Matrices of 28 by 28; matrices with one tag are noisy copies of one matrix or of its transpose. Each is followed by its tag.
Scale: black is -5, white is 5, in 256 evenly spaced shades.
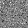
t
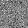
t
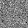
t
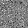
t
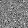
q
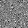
q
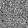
t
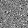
q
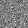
q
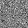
t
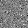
q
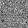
t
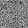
t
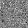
t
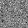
t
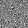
q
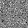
t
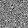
q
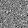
q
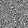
q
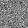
t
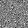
q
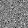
q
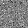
t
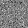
t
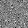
q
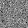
t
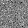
t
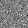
q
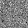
t
